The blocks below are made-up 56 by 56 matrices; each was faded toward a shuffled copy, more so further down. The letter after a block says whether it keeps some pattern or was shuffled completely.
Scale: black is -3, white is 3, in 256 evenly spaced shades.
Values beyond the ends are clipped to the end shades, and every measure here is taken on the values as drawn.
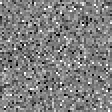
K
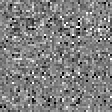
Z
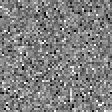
K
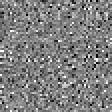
Z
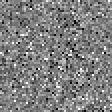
K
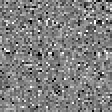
Z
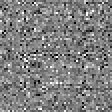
Z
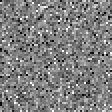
K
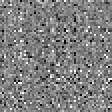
Z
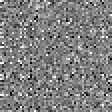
Z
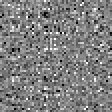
Z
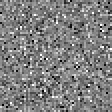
K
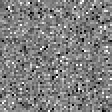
K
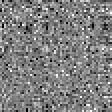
Z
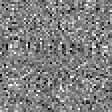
Z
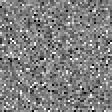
K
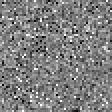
K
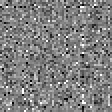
Z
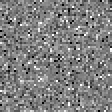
K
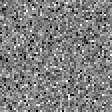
K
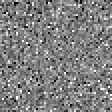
K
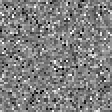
K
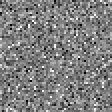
K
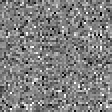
Z
